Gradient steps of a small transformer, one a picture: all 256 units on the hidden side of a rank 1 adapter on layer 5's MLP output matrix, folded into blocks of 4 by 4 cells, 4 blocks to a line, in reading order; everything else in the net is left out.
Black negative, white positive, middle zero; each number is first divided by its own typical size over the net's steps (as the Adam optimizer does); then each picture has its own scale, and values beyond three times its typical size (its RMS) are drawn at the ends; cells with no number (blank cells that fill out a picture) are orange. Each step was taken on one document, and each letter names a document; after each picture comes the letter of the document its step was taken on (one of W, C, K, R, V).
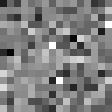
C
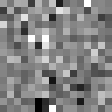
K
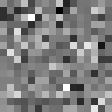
K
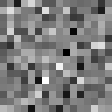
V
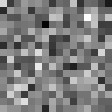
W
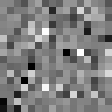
V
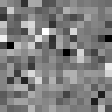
V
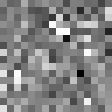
W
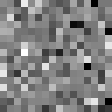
C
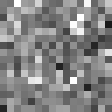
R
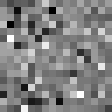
V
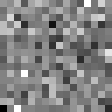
R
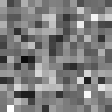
W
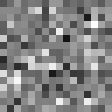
W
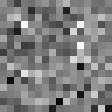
V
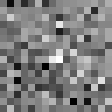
W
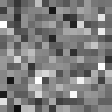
V
